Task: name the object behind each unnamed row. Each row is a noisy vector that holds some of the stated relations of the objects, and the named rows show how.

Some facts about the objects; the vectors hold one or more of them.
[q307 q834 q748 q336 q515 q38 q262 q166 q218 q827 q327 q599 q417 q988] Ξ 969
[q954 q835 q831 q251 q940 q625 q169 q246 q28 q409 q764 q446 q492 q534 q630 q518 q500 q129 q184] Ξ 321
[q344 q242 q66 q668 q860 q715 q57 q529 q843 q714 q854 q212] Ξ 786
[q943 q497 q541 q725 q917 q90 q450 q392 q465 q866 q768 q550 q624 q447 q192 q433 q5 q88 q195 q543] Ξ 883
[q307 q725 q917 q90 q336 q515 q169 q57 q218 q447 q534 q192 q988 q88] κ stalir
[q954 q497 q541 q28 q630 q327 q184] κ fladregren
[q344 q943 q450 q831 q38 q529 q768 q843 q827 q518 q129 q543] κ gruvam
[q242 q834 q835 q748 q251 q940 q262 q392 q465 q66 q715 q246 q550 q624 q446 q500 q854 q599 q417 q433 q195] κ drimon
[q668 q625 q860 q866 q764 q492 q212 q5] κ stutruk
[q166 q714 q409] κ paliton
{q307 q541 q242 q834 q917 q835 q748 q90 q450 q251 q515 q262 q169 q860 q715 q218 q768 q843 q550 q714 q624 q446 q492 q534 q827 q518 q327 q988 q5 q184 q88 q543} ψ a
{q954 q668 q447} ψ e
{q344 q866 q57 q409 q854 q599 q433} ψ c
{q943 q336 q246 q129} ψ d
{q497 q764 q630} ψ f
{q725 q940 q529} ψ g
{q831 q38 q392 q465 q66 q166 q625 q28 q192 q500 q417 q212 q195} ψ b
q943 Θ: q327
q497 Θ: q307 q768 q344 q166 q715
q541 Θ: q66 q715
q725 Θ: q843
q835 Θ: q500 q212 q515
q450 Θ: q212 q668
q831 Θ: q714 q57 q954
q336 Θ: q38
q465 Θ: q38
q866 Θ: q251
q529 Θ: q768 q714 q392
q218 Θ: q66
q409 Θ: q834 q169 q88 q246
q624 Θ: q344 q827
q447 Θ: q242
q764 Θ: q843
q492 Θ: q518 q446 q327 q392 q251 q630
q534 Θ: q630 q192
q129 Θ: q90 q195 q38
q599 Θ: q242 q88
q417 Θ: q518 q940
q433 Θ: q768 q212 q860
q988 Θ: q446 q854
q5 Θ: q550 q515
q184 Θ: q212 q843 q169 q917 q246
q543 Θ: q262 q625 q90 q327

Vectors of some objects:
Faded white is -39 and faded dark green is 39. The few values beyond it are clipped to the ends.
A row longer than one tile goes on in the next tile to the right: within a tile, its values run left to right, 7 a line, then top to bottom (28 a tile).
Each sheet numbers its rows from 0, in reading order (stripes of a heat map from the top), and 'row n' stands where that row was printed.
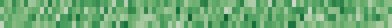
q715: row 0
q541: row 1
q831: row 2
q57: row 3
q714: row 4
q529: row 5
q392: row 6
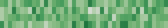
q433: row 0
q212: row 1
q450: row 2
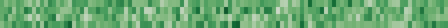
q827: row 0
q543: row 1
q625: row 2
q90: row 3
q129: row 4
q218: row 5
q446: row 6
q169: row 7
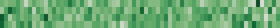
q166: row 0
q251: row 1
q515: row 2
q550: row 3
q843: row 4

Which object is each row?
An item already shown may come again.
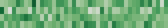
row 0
q184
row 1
q212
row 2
q866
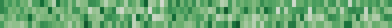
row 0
q954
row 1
q668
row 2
q764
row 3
q630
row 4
q129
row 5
q529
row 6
q529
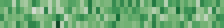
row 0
q212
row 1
q409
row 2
q630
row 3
q344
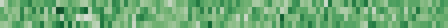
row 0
q534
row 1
q38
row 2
q246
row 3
q534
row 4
q500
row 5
q714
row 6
q492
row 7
q768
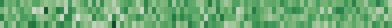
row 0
q860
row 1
q465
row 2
q409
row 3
q327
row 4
q169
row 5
q66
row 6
q28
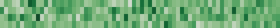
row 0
q725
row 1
q500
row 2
q336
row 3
q599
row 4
q57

